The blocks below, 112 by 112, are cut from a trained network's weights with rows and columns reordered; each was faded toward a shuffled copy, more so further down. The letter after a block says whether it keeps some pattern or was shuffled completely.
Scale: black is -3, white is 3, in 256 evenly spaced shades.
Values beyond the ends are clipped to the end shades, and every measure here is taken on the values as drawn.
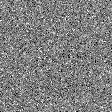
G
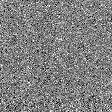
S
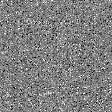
S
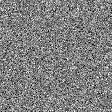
S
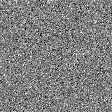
G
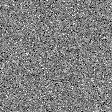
G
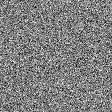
G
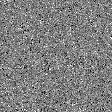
S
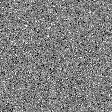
G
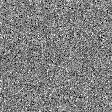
S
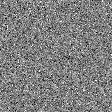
G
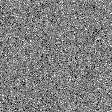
S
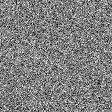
G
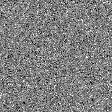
S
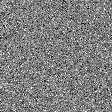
G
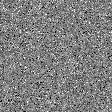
G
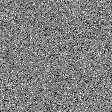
G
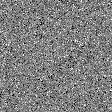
G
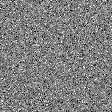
S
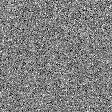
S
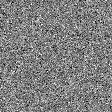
G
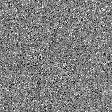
S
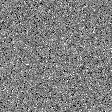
G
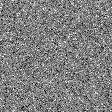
G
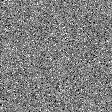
G
